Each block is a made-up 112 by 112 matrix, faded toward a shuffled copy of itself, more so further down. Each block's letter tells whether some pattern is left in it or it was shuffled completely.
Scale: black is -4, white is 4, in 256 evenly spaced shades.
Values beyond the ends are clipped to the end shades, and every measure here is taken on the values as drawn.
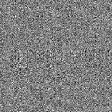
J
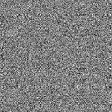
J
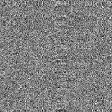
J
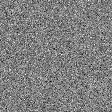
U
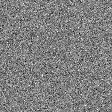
U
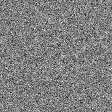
U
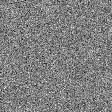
U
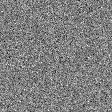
U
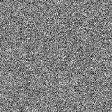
J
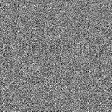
J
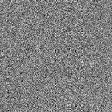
J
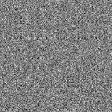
J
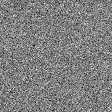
U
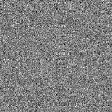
J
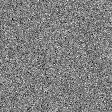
U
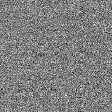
J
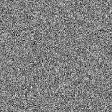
J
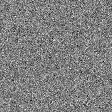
U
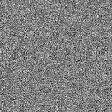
J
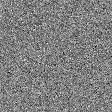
U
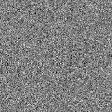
J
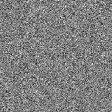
J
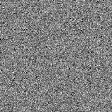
J
